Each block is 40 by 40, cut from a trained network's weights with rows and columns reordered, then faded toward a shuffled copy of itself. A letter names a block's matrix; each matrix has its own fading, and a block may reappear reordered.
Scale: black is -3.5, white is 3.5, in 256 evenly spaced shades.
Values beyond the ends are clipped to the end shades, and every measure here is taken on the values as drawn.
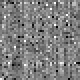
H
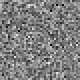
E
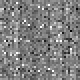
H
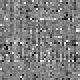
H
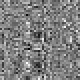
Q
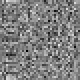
Q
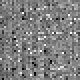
H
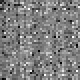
H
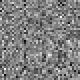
Q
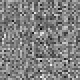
Q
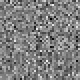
Q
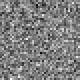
E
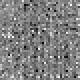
H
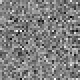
E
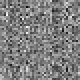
Q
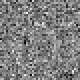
E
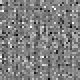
H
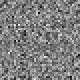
E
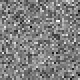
E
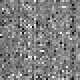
H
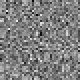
Q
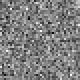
E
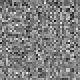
Q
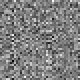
Q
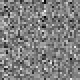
Q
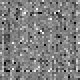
H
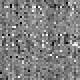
H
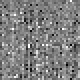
H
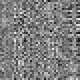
Q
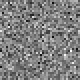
E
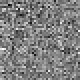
E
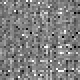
H
